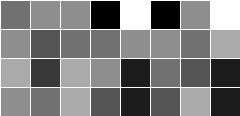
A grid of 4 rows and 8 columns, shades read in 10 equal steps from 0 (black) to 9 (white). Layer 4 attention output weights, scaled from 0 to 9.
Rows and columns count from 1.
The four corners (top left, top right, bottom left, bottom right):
4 9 5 1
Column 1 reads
4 5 6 5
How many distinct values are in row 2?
4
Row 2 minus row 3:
-1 1 -2 -1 4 1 1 5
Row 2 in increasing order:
3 4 4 4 5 5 5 6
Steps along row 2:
down up same up same down up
